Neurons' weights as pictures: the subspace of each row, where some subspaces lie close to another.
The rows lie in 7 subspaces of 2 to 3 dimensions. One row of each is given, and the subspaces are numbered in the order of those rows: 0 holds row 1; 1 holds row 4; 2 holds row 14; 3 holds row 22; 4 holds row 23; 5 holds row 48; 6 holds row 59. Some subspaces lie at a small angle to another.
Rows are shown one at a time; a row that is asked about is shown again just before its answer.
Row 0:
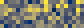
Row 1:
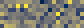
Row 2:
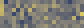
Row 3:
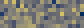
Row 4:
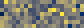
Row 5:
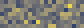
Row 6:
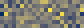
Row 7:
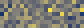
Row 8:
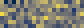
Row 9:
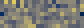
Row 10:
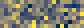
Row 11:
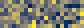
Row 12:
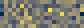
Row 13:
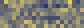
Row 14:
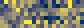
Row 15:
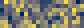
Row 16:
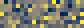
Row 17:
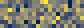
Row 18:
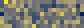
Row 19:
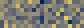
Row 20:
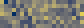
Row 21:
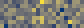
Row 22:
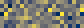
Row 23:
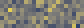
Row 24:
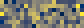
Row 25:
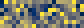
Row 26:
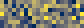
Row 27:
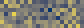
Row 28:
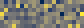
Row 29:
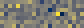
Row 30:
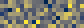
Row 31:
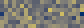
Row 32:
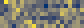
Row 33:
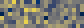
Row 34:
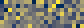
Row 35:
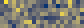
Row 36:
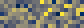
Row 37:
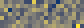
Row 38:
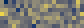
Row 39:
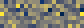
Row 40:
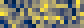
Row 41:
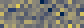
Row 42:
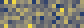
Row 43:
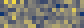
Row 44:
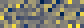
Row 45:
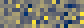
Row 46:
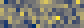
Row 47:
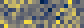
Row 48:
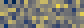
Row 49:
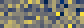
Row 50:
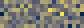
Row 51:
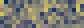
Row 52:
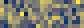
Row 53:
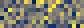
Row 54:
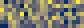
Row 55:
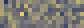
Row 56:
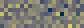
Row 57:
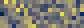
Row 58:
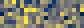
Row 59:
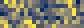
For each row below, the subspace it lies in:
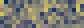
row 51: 1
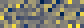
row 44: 5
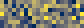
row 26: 3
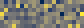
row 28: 5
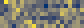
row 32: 2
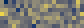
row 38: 6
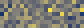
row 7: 3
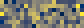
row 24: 1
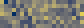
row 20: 3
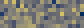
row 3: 5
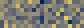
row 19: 4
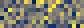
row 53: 4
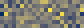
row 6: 3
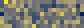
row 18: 1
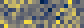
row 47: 6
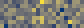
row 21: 4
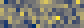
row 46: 0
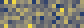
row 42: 4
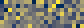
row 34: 4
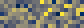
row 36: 0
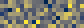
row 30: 0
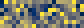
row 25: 1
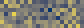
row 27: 3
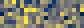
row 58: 4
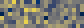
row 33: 4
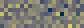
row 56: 1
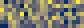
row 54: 0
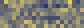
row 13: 2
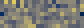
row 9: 5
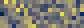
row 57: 6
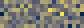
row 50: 1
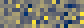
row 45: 2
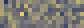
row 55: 0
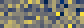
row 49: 1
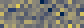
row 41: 6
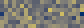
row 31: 3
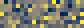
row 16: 2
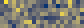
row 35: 2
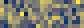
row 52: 0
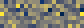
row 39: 6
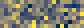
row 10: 2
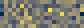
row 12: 3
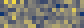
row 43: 5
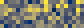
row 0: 1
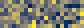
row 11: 2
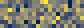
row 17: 0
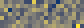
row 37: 4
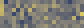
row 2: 3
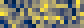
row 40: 6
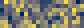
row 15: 0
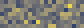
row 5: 0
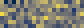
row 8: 5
